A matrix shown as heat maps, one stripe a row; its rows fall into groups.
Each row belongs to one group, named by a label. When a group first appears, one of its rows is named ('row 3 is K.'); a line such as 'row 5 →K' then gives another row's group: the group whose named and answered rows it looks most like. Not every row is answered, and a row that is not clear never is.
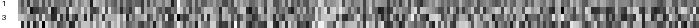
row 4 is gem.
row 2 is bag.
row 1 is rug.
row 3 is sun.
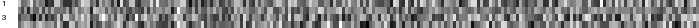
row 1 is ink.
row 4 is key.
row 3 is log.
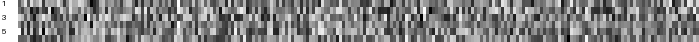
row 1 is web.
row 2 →bag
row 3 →sun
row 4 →rug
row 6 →log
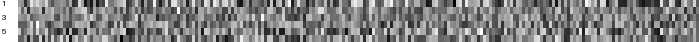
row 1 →sun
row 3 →key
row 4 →ink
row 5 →sun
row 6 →rug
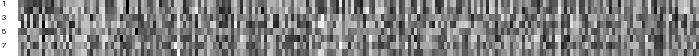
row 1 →log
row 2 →log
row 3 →rug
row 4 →gem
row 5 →ink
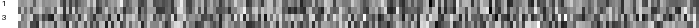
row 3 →ink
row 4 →bag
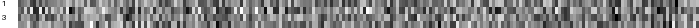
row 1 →log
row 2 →rug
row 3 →log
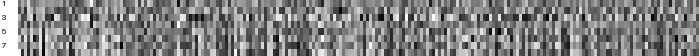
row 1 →key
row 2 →sun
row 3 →ink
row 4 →rug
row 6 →gem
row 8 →gem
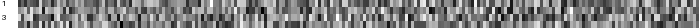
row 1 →bag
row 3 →ink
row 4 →rug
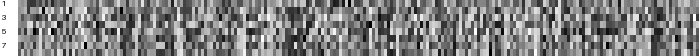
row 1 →log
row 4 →sun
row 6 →key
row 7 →bag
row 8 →key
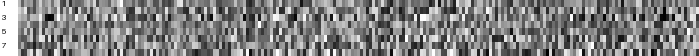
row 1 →gem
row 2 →sun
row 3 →ink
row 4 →bag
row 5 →gem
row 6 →sun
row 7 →log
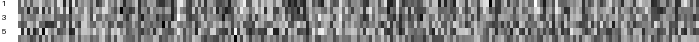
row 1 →key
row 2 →rug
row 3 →key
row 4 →ink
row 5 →gem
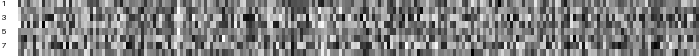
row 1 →web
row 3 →ink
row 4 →gem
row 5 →web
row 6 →bag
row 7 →sun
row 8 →rug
